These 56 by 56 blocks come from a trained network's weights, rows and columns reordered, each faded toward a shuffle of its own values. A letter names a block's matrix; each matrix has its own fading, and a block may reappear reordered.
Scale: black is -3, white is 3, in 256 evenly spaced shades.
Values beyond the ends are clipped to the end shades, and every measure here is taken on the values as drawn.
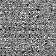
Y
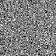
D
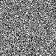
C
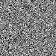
D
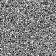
C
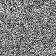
C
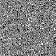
D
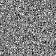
D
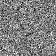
C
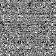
Y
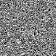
D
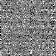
Y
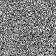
C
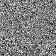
C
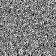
C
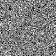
D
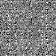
Y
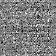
Y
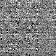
Y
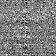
Y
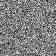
C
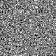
D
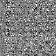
Y
